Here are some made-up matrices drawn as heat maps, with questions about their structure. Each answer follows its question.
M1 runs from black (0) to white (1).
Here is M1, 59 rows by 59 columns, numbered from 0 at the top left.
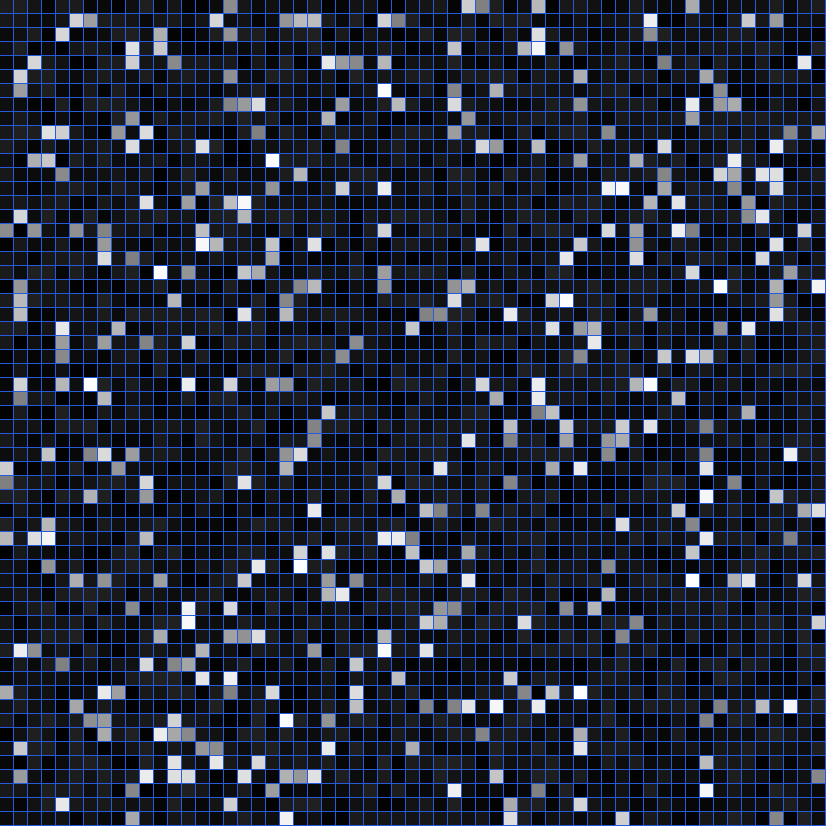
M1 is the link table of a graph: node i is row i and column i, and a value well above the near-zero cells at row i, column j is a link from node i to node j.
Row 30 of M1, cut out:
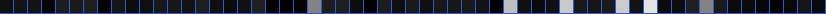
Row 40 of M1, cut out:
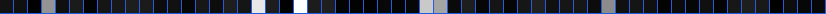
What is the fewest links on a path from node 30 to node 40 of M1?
1
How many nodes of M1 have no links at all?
1
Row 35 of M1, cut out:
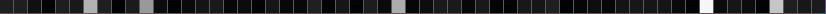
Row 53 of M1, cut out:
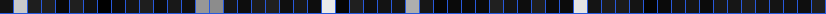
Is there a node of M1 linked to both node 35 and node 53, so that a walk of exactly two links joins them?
no
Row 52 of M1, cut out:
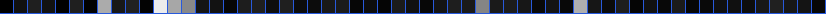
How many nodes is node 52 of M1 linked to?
6
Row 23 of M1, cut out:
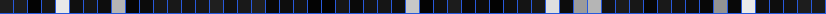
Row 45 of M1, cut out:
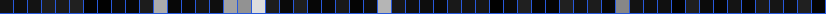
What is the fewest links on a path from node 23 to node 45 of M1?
3
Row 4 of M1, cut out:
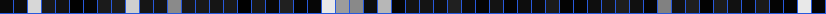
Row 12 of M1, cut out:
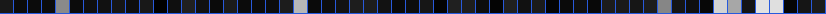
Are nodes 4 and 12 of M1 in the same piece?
yes
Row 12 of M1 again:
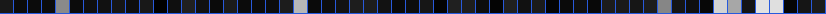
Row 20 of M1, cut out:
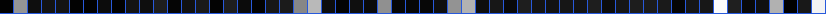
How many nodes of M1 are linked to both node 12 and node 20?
3
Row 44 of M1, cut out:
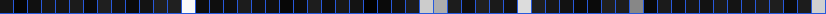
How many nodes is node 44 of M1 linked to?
6
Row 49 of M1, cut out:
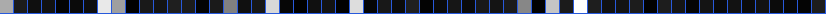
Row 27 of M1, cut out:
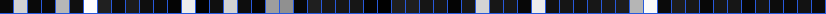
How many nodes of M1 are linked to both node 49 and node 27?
2
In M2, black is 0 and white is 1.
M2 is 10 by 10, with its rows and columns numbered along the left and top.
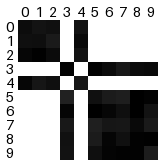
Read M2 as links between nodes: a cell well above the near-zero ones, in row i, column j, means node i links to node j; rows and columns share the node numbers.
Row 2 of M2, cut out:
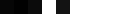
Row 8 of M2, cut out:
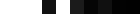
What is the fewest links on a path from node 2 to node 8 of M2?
1
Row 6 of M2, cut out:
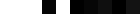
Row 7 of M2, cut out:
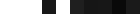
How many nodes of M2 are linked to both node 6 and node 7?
4
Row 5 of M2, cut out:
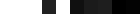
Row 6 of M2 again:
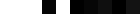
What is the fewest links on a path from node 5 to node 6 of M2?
2
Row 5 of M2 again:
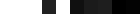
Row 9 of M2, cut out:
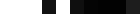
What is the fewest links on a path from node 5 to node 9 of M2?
2
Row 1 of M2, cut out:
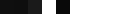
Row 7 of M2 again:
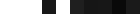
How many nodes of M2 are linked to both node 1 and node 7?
0
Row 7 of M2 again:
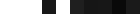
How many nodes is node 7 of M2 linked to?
4
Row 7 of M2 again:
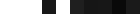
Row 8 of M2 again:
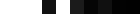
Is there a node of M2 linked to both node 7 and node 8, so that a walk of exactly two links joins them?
yes
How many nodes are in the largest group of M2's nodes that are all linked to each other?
2
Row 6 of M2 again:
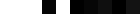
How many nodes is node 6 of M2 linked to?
4
